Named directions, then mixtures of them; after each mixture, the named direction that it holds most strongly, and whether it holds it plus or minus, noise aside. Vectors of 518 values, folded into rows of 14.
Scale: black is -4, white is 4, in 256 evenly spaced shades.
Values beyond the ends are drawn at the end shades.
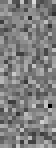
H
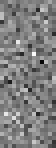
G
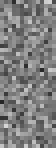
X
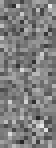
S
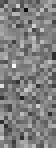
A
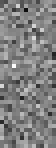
A, plus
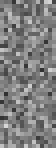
X, plus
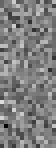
X, minus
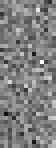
G, minus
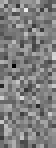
A, minus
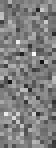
G, plus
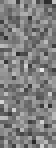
X, minus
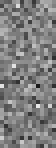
A, plus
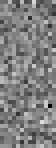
H, plus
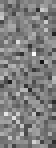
G, plus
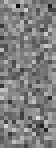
S, minus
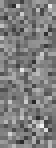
S, plus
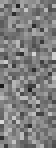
A, minus
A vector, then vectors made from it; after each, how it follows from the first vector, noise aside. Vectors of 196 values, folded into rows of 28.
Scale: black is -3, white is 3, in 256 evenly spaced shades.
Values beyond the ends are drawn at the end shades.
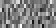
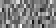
copied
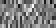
wrapped around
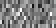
wrapped around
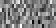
copied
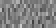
shrunk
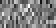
wrapped around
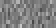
shrunk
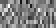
wrapped around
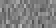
shrunk
